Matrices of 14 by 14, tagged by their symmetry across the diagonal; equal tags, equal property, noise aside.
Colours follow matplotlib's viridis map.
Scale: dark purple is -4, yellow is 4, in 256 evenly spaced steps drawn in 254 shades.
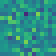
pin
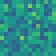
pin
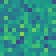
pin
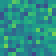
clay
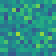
pin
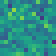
pin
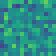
clay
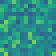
pin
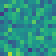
pin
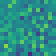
pin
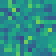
clay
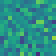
clay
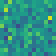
pin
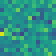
pin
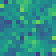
clay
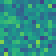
clay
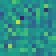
clay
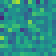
clay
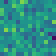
pin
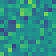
clay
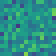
pin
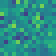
clay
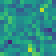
clay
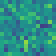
clay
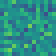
clay
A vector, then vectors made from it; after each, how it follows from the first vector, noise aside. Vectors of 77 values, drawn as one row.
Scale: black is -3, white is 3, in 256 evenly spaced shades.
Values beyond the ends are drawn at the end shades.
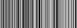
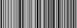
reversed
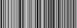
reversed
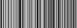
reversed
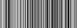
wrapped around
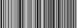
reversed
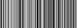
reversed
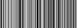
reversed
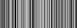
wrapped around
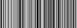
reversed
